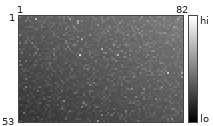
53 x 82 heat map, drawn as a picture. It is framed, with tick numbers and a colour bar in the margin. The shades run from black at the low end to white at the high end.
Slope: up to the top right. Stripes: none. Ninth with the lowest average: bottom left. Mirror symmetry: none. Ninth with the highest average: top right. Odd rows or columns: none.
